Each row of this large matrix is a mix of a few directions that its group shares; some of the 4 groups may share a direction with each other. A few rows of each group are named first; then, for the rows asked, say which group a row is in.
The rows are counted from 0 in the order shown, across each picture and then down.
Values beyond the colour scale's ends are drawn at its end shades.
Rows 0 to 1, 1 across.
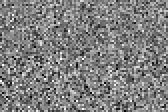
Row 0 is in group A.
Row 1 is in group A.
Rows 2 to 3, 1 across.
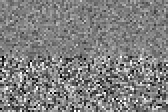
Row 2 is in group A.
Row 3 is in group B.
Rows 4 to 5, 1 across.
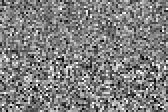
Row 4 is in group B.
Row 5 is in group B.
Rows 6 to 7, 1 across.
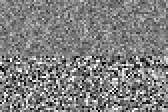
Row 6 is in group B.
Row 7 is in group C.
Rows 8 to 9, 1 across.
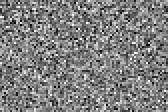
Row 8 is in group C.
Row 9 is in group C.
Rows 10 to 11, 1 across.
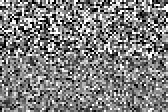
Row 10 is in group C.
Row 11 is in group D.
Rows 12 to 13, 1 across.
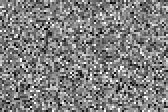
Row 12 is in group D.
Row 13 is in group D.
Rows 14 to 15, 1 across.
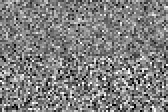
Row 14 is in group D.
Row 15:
B
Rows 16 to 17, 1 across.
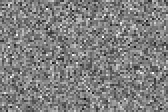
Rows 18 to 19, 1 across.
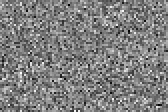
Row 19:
B
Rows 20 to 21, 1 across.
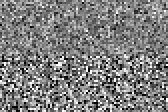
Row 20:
A
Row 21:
B
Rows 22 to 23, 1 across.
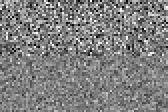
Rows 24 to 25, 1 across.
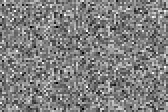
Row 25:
A
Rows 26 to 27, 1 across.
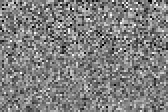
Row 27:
B
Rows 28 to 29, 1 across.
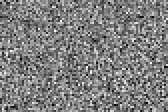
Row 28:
B
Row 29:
B
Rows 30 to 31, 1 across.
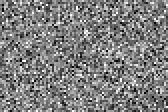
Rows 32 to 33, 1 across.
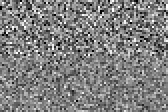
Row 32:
C
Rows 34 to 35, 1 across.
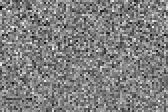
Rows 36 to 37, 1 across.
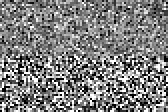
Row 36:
A
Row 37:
B
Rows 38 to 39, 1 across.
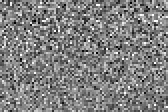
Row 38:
C
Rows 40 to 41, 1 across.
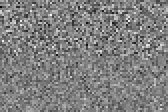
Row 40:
C
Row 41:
B
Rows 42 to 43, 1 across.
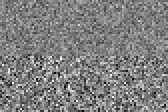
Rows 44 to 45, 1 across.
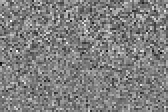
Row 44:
B
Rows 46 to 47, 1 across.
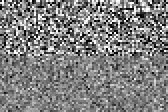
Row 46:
C
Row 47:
B
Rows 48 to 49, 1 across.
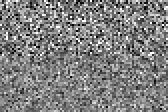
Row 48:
D
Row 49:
A
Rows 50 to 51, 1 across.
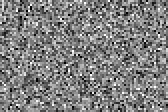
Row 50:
B
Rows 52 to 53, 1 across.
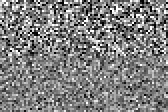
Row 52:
B
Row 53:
C
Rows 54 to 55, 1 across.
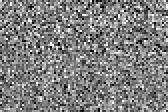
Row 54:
C
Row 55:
A
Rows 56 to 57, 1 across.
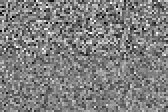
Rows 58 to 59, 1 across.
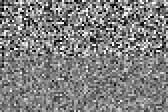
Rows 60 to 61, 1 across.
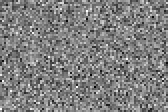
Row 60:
B
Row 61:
D
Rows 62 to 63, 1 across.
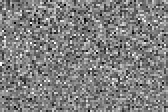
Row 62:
C
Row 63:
C
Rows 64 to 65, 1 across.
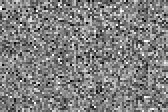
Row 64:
C
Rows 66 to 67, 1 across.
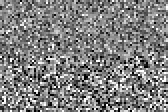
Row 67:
C
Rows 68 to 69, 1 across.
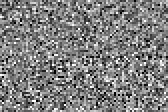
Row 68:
C
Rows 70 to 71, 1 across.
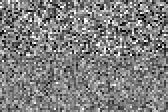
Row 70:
C
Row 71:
A
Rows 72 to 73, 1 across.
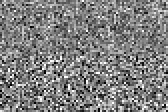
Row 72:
A
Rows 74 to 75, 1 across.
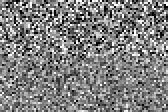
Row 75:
A
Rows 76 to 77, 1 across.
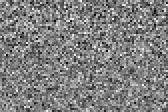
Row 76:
A
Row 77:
D
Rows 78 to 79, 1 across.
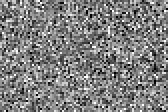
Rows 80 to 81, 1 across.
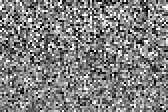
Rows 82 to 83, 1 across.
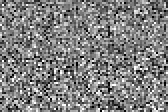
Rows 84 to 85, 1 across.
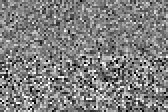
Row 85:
D
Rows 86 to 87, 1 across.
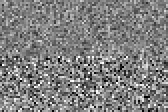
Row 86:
A
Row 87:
C
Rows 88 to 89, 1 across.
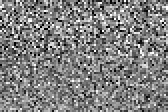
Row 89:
C
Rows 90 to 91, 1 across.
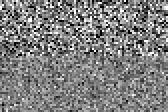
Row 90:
C
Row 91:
B
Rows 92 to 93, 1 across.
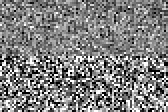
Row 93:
D
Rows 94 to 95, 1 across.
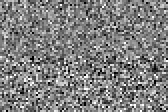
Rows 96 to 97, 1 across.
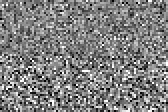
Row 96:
D
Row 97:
C
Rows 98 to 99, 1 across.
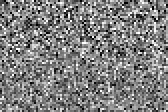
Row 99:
A
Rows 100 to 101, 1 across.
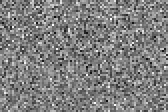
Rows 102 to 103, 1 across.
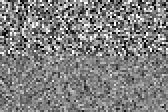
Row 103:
A
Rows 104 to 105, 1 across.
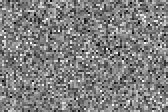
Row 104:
C
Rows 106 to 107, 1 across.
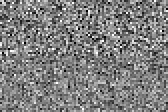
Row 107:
A
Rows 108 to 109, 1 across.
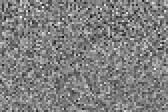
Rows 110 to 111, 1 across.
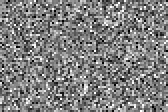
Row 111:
B
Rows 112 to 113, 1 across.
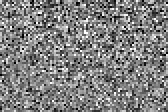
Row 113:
D
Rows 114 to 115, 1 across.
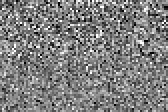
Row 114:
D
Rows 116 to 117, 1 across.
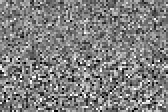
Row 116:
A
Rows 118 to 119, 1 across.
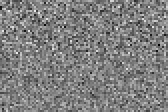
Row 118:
C
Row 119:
B
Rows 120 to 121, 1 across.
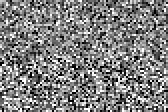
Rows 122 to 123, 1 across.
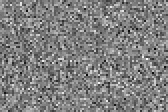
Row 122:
D
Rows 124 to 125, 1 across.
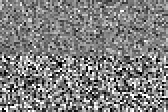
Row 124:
D
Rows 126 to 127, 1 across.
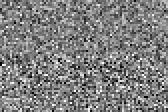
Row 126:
C
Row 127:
C
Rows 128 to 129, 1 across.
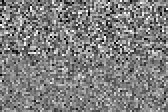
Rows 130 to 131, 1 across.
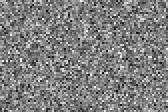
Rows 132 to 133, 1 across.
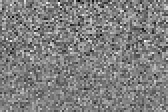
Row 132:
D
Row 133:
A
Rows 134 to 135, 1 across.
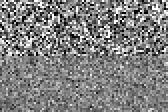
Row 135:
D
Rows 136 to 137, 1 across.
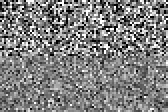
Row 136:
B
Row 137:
C
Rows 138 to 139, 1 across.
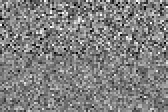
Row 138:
D
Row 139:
C
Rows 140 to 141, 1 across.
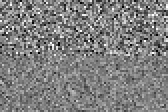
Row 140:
C
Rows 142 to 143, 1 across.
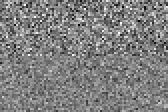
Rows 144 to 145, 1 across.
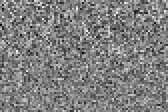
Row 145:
B
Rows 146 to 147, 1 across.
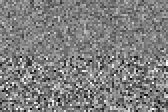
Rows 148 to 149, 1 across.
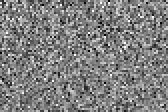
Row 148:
B
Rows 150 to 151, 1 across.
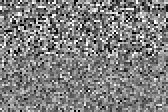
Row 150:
C
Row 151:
B
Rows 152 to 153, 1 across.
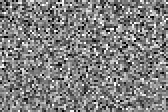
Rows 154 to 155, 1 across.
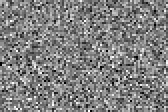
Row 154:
A
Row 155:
C
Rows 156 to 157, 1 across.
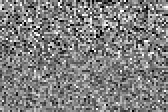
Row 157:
C
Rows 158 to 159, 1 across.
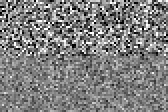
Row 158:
D
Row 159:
B
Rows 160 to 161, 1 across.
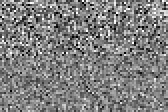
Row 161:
B
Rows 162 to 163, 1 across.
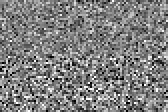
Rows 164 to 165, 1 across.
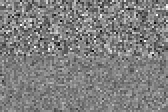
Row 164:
C
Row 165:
D
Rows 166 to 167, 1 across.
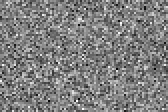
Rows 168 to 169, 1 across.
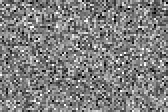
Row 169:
D
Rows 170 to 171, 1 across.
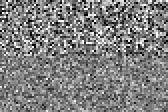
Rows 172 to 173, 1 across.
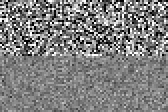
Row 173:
D
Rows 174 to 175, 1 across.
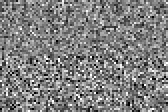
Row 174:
B
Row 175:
D
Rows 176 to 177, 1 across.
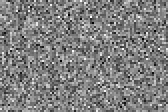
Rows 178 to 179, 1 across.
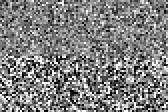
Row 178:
B
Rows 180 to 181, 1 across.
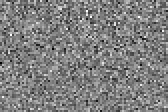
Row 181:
C
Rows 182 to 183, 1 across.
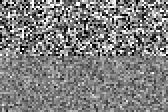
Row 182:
A
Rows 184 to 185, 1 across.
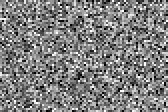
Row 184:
D
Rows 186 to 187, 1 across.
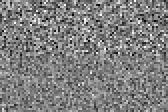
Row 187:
B
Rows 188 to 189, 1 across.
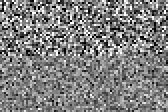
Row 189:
C
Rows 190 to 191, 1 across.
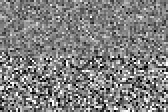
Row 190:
B
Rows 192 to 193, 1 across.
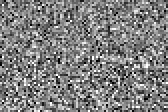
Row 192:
A
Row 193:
C
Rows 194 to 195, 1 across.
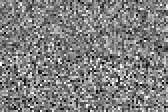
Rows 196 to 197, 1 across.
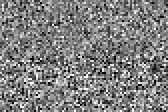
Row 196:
B
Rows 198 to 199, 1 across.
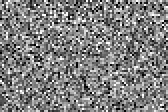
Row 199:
A
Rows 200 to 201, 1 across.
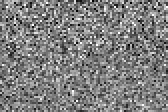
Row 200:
D
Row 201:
A
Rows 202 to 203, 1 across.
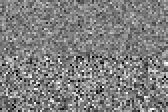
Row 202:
D
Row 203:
D
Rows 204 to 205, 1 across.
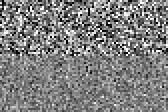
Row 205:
B
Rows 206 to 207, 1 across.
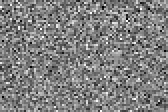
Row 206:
C
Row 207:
C
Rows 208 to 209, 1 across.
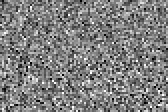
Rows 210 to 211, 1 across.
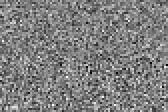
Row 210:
C
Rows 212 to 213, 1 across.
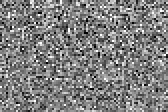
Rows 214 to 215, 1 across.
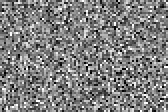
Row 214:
B
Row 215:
B
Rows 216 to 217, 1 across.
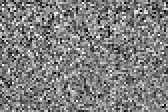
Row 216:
A
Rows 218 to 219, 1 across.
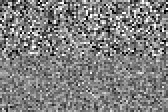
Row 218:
B
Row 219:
B
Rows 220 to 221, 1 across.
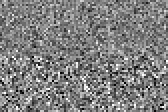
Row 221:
A
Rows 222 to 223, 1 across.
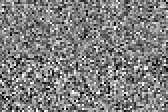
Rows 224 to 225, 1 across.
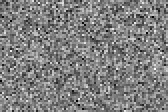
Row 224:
B
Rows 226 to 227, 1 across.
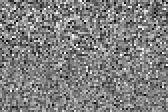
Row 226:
A
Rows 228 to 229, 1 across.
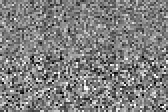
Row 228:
A
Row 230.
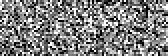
